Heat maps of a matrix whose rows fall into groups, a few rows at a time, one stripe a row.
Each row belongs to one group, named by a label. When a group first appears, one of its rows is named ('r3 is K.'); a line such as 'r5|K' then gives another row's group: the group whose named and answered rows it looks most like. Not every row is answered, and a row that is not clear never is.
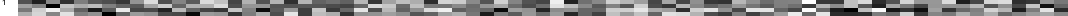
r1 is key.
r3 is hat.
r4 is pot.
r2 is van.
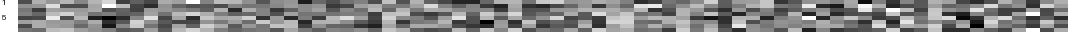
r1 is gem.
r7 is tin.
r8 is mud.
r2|hat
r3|van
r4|mud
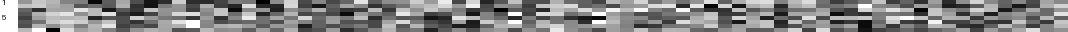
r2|hat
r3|van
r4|gem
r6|mud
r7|gem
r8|pot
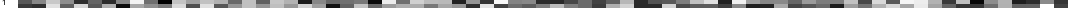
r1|tin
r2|key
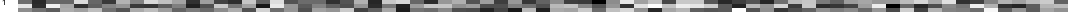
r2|hat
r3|pot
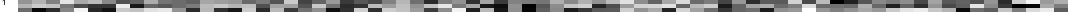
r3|key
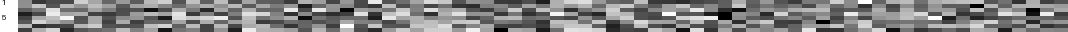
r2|pot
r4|key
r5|tin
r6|hat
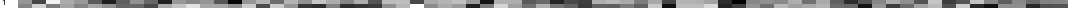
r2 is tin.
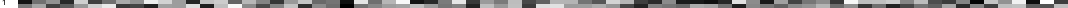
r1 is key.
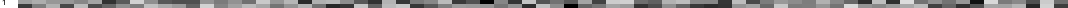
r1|pot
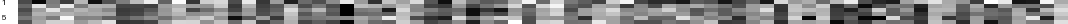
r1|key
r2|gem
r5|mud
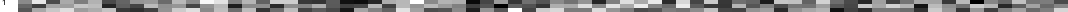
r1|tin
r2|van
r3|gem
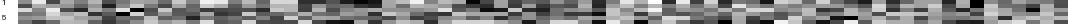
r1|tin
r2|tin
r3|hat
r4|key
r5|pot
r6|key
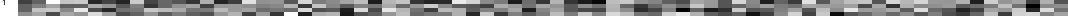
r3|key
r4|pot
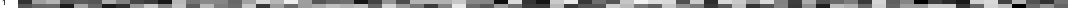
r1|hat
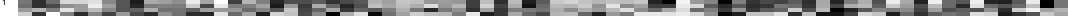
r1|van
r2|van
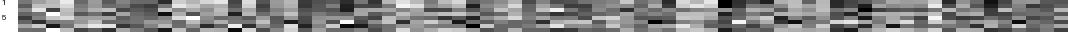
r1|tin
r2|tin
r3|gem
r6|van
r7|pot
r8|tin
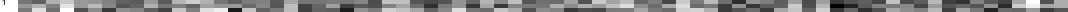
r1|mud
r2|pot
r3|tin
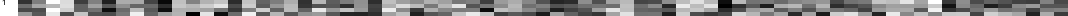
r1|tin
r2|tin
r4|key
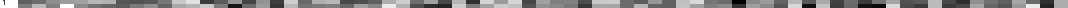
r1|mud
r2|mud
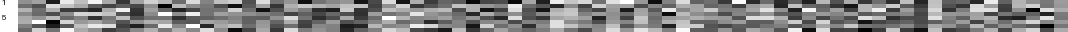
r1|pot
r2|mud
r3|hat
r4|van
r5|hat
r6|pot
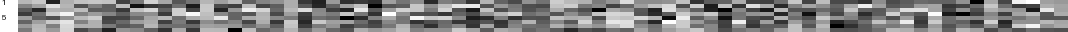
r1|pot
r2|hat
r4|mud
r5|van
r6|pot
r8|tin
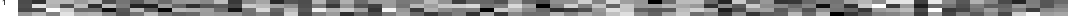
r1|van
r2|hat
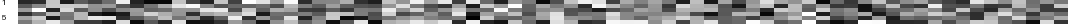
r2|mud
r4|key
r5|pot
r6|hat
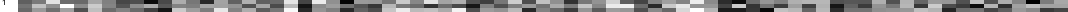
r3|tin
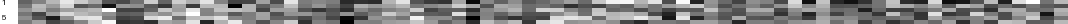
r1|mud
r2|tin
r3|gem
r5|van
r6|gem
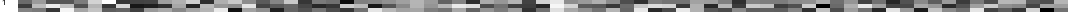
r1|gem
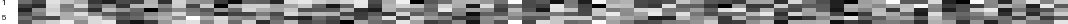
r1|mud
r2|key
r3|hat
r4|mud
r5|van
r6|gem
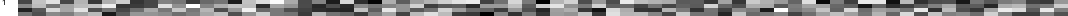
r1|hat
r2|gem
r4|van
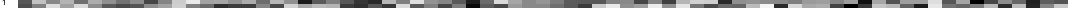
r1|tin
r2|mud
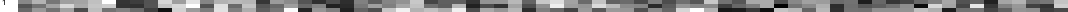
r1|gem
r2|gem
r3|tin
